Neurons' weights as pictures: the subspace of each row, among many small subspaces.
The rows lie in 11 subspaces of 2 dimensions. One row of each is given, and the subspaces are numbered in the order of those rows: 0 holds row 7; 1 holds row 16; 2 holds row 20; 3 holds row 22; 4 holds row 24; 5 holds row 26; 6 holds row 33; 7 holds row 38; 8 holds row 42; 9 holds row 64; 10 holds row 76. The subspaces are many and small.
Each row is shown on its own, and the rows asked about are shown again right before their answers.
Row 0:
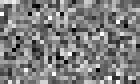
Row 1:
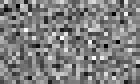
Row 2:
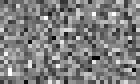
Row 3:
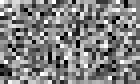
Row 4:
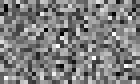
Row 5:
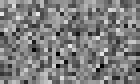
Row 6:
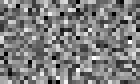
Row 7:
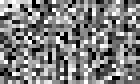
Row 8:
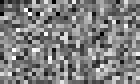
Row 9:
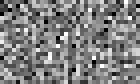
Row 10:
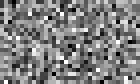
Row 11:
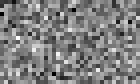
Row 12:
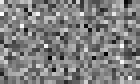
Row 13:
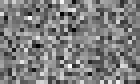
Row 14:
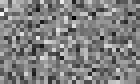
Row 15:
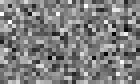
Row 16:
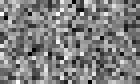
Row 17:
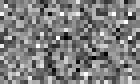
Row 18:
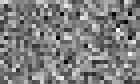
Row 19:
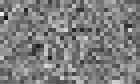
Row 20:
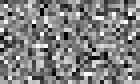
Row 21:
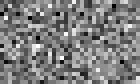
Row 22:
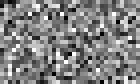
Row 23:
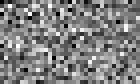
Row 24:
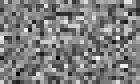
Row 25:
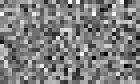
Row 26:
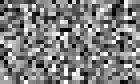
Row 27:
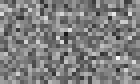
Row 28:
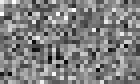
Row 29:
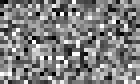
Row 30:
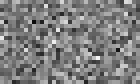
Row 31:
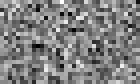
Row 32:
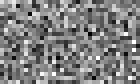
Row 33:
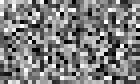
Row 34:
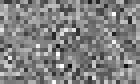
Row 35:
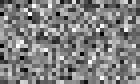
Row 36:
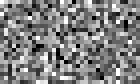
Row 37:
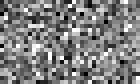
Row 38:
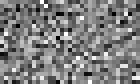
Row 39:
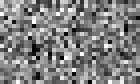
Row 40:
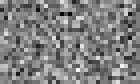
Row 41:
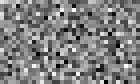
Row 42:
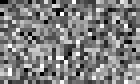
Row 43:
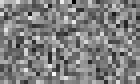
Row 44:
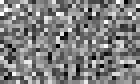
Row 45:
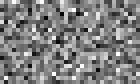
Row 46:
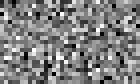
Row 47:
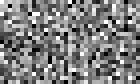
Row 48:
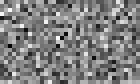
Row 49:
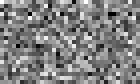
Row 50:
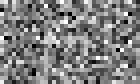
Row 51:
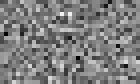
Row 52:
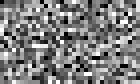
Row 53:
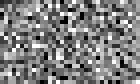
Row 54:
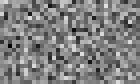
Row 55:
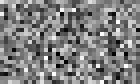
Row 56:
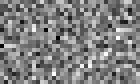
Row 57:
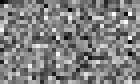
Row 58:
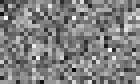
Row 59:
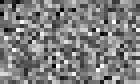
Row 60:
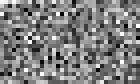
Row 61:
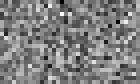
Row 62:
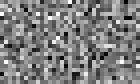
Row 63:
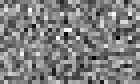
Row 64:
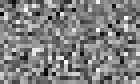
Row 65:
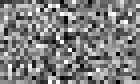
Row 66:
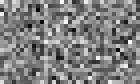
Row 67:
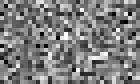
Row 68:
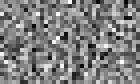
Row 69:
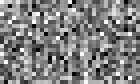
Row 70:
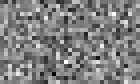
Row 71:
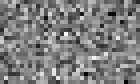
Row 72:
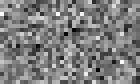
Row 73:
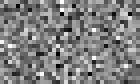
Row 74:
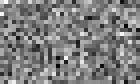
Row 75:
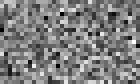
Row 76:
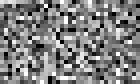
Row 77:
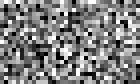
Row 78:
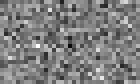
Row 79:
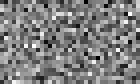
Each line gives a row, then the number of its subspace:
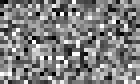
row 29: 8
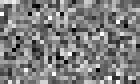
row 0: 3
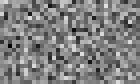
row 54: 10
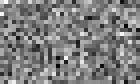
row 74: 8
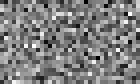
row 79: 4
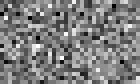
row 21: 7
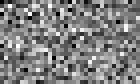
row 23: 2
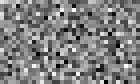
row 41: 6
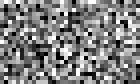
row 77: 8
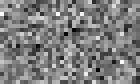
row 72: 7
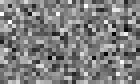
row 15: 5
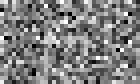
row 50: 4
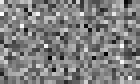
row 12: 5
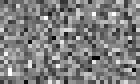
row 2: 5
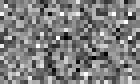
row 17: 2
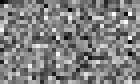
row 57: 2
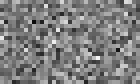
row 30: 4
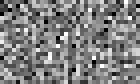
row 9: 0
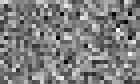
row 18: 2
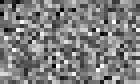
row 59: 6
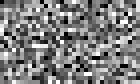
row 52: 7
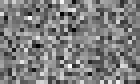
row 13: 7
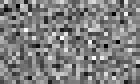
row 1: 8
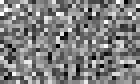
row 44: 0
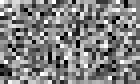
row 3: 8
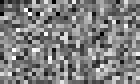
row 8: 0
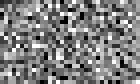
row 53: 7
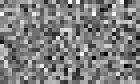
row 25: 5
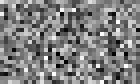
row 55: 6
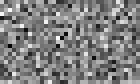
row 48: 8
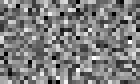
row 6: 5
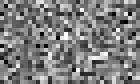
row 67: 2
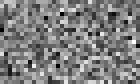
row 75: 5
